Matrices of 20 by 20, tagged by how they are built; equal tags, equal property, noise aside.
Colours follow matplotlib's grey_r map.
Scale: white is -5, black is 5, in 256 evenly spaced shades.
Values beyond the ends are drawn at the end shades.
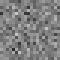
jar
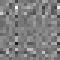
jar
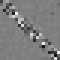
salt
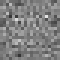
jar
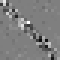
salt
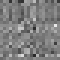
jar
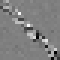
salt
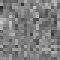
jar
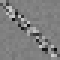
salt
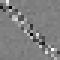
salt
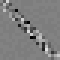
salt
